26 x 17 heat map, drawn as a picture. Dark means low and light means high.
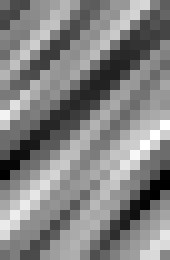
Odd rows or columns: none. Mirror symmetry: none. Average level on the scale: 50%. Ninth with the highest average: middle right. Grain: diagonal, up to the right. Slope: none.
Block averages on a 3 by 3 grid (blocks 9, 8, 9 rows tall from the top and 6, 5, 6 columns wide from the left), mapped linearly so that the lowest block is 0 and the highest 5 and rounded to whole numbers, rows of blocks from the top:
2 1 0 | 0 1 5 | 4 3 1
